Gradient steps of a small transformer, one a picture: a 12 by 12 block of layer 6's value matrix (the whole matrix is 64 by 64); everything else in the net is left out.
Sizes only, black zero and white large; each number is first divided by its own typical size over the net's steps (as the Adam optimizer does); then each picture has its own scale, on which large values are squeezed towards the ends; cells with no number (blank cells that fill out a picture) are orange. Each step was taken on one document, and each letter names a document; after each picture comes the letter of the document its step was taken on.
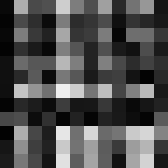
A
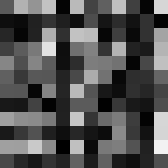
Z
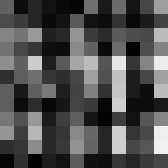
Z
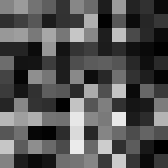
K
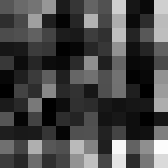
Z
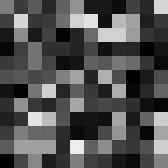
K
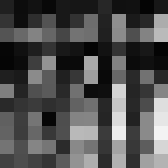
Z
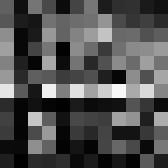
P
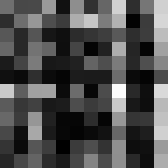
Z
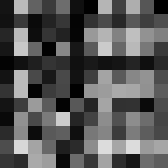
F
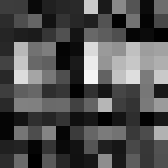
F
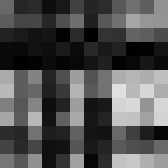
P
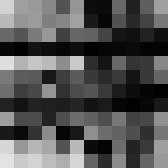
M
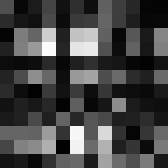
K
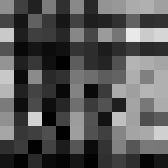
P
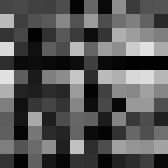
P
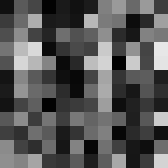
F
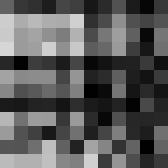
M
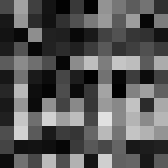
F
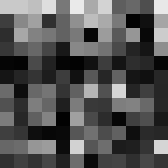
K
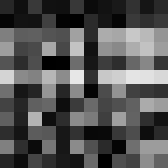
P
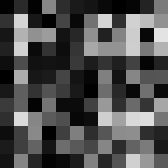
F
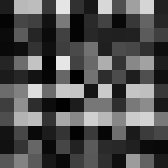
A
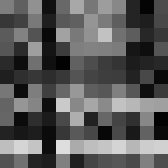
A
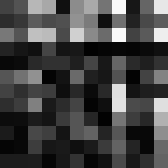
Z
